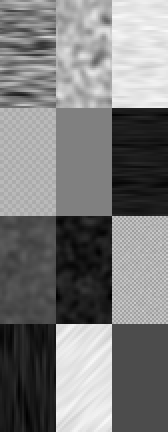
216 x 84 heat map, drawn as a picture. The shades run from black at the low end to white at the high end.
The table splits into 4 rows of 3 panels. Panel 1,1: middling, streaked across, strong in contrast. Panel 1,2: high, blotchy. Panel 1,3: very high, streaked across, faint in contrast. Panel 2,1: high, checkered, faint in contrast. Panel 2,2: middling, flat. Panel 2,3: very low, streaked across, faint in contrast. Panel 3,1: low, blotchy, faint in contrast. Panel 3,2: very low, blotchy, faint in contrast. Panel 3,3: high, checkered. Panel 4,1: very low, streaked downward, faint in contrast. Panel 4,2: very high, slanting up to the right, faint in contrast. Panel 4,3: low, flat.
